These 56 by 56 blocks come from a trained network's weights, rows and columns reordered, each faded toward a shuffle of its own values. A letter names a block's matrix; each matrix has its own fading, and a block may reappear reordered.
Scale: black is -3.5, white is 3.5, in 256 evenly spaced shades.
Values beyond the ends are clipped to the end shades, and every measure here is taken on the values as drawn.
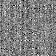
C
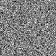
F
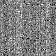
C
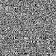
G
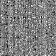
C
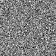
F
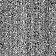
C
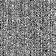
C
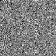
G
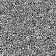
F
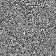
F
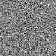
G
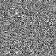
G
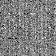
C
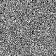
F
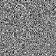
G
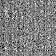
C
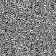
G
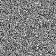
F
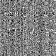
C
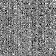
C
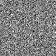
F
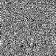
G
